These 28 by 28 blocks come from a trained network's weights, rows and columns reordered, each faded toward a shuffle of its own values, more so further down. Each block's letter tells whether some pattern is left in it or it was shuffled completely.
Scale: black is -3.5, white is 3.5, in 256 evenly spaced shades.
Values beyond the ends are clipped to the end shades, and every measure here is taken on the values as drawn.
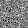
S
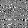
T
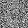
T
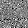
T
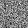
S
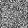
T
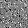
S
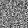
T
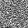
T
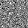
T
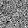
T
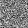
S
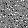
S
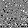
T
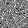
S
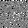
T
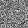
T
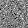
S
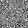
S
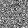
T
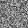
S
